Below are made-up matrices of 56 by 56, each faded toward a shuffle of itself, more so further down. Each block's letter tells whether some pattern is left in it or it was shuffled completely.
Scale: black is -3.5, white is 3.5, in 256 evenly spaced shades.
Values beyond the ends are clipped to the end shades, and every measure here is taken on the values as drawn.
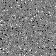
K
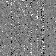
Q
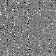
Q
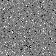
K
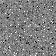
K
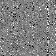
Q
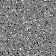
K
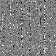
Q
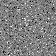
K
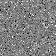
K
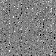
Q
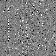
Q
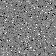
K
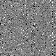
Q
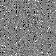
Q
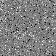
K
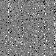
Q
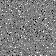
K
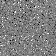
K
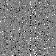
Q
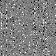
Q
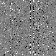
Q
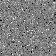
K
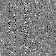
Q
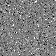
K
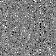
Q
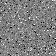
K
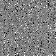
Q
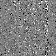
Q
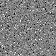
K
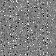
Q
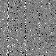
Q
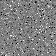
K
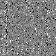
Q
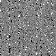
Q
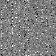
Q
